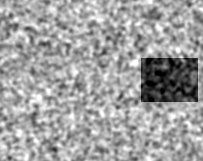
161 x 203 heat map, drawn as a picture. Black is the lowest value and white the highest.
The middle right is the ninth with the lowest average. The values are skewed, with a long tail toward low values. An odd patch, lower than its surroundings, sits in the middle right. There are no regular stripes.
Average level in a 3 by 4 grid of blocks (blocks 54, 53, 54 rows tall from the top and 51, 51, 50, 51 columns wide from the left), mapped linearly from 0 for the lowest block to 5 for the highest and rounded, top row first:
4555 | 5540 | 5555
